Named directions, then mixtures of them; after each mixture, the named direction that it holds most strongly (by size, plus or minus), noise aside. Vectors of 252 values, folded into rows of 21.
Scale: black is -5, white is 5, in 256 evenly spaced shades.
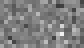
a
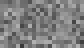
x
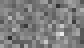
a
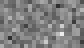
a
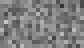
x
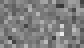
a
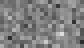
x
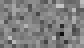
a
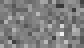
a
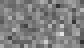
a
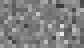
a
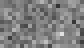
x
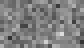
x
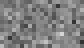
x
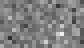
a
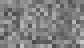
x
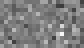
a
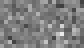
a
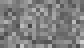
x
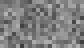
x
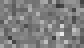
a
